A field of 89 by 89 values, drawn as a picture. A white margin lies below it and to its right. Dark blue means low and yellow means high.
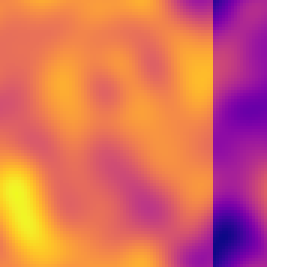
The bottom right is the ninth with the lowest average. The ninth with the highest average is the bottom left. Overall the values sit about 60% of the way up the scale. A vertical seam about 80% of the way across splits the table, and the left part is higher.
